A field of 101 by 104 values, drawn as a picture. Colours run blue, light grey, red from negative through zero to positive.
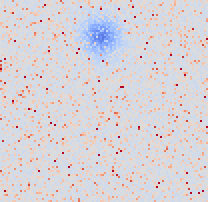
Dips: one, in the top middle. Ninth with the lowest average: top middle. Histogram: skewed, a long tail of high values. Odd rows or columns: none. Stripes: none. Slope: none.
